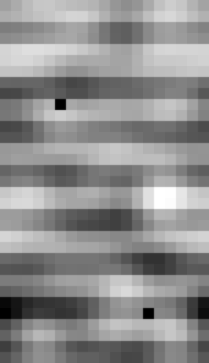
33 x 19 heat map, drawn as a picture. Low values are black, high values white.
Ninth with the lowest average: bottom left. Stripes: horizontal, repeating 8 times. Lone odd cells: 2, each lower than its neighbours.
